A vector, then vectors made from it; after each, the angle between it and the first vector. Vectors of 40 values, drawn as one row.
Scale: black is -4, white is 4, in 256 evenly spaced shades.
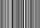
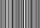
nearly parallel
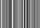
nearly opposite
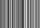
partly aligned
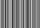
partly aligned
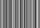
partly opposed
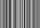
nearly opposite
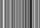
partly aligned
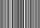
nearly parallel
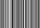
nearly parallel
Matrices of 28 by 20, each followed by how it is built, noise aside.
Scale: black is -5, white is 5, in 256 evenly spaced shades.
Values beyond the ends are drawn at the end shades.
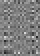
low rank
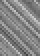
Toeplitz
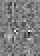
low rank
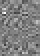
low rank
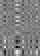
low rank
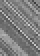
Toeplitz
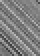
Toeplitz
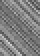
Toeplitz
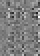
low rank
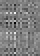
low rank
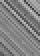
Toeplitz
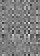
low rank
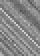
Toeplitz
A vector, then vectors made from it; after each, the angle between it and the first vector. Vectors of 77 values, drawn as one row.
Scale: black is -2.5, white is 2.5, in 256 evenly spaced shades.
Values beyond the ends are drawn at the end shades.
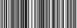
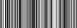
partly opposed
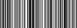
nearly opposite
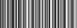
orthogonal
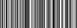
partly aligned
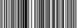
nearly parallel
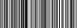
partly aligned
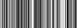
partly aligned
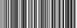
partly aligned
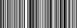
nearly opposite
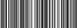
partly aligned
